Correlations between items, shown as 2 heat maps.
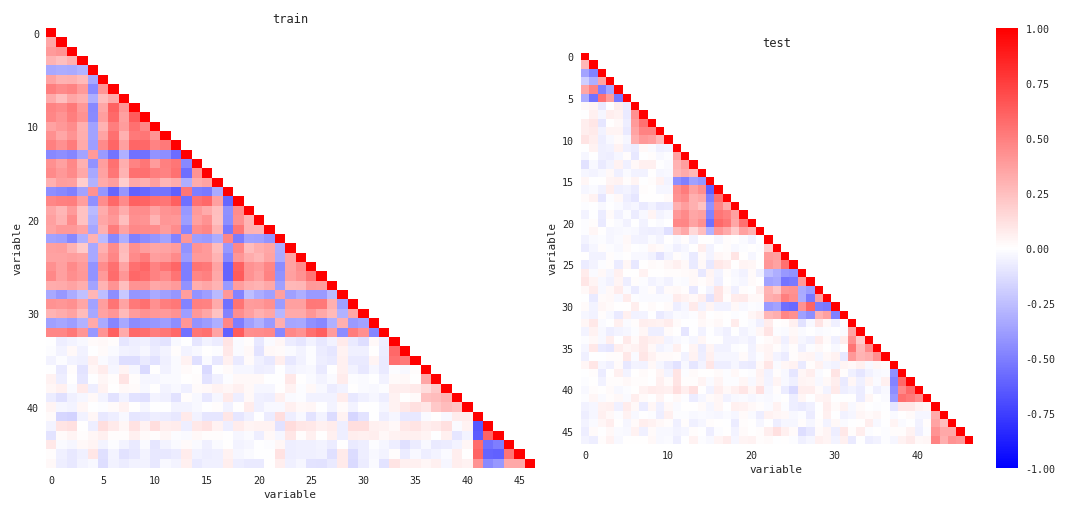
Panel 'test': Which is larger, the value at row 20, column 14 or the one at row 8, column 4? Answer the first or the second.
the first
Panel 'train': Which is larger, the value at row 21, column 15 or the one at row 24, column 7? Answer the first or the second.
the first
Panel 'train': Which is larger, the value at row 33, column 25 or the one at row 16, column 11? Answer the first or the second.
the second
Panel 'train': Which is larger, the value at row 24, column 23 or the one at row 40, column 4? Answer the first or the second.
the first
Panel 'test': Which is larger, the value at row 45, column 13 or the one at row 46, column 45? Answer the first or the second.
the second
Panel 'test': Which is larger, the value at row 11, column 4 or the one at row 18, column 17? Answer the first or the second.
the second
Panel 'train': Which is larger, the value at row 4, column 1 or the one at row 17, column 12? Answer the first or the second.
the first
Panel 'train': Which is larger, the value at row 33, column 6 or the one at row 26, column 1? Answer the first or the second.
the second
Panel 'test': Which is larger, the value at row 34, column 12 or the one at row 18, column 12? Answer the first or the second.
the second
